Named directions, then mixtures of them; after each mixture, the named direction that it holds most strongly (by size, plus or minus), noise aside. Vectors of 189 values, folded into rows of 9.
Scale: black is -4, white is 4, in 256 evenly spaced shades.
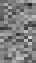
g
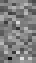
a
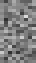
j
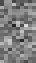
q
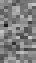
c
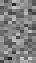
a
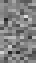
j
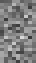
c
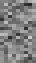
g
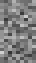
j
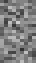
a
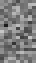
c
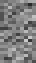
g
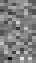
a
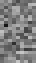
c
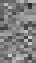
g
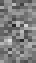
q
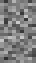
j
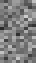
j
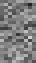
g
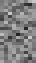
g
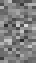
q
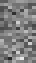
g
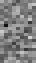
c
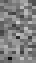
a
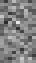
a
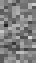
c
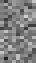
j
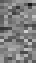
g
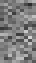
g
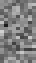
c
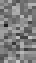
c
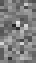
q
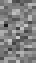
c
